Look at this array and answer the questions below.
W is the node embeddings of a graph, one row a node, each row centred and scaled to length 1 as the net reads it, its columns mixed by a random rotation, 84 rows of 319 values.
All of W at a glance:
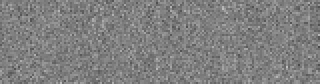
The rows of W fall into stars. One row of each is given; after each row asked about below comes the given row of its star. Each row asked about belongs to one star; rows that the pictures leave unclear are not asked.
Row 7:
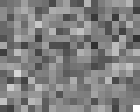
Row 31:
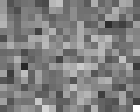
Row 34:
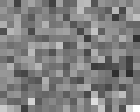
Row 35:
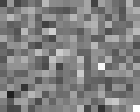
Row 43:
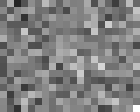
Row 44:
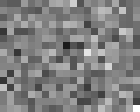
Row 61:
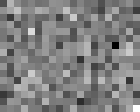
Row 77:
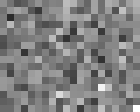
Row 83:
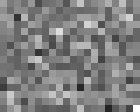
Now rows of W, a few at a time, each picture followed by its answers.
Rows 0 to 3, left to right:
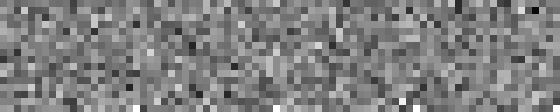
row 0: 34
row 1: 7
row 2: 83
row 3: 77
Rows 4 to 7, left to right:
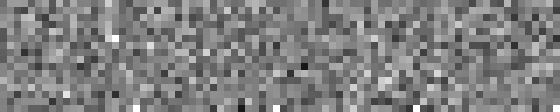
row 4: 35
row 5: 35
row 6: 31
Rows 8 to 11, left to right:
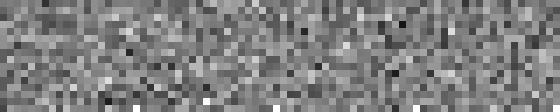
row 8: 31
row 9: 44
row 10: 61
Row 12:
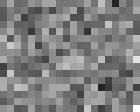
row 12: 43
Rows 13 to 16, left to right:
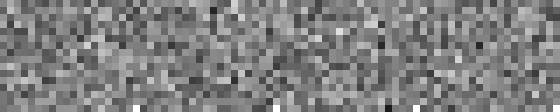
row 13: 61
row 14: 77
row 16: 61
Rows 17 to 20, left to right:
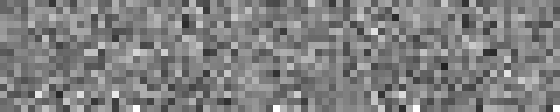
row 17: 7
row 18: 44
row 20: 31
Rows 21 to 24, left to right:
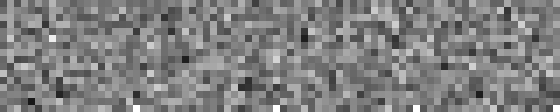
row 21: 44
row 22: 43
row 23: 61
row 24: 31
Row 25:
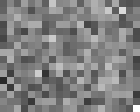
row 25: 44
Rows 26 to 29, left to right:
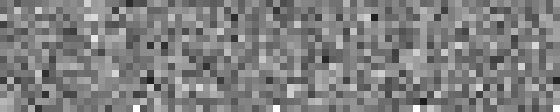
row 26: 44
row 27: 7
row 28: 7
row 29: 83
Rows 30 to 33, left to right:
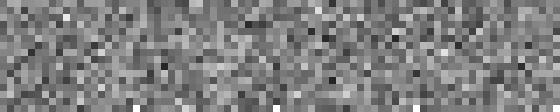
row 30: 77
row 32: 83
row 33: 61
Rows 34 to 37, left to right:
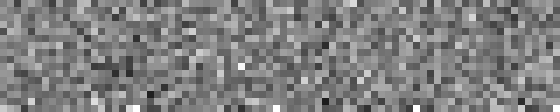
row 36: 77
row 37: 7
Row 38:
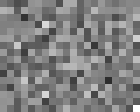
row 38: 43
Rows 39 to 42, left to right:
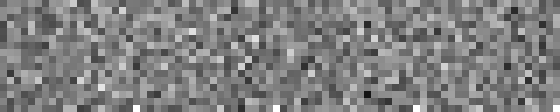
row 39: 77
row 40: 35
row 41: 31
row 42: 35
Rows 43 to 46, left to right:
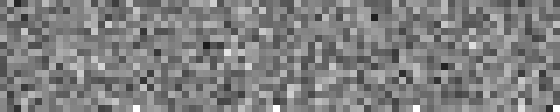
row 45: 7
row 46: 31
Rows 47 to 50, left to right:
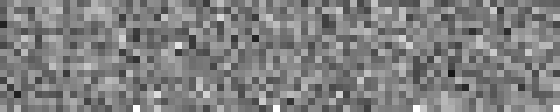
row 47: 44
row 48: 83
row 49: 77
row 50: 43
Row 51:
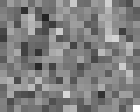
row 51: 77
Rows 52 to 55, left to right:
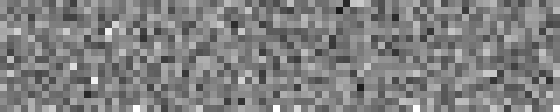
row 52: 34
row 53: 44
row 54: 83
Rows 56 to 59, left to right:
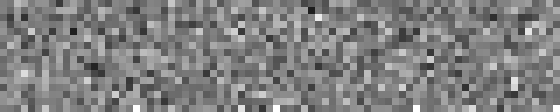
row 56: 61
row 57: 77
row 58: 61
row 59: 43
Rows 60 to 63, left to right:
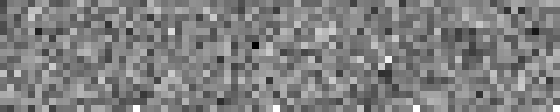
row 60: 7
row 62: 35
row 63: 7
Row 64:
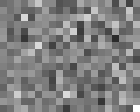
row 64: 83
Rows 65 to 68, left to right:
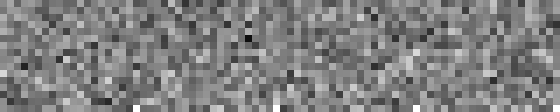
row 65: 31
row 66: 61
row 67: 7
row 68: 61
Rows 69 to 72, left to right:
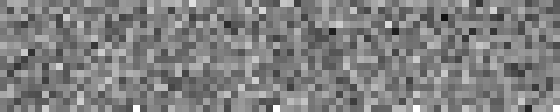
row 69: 31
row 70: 44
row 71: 43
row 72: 43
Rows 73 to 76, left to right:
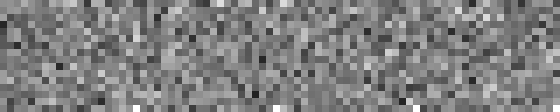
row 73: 77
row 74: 83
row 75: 43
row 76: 7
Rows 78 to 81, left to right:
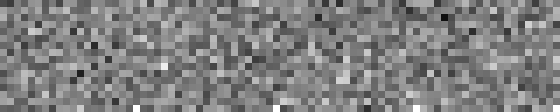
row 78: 61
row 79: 35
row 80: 61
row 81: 43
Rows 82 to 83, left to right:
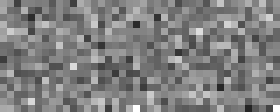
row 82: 34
